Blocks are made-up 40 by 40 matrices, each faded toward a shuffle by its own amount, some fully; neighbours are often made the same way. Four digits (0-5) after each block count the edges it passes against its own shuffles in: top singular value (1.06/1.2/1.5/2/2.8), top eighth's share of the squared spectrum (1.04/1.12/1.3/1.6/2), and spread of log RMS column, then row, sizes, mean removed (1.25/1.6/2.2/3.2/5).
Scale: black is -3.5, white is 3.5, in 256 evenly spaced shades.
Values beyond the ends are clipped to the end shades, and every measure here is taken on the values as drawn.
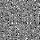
3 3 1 0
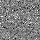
0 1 0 0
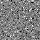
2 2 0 1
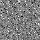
0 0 0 0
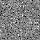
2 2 0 0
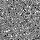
0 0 0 0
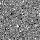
1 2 0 0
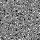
2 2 0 1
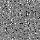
3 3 1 1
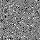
1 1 0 0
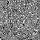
2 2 0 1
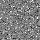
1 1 0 0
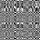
4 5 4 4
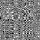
4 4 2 2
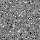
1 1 0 0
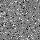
0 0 0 0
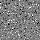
1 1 0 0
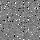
1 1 0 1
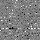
3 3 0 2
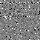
2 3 0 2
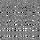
4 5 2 3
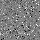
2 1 0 0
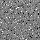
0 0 0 0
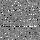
3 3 0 2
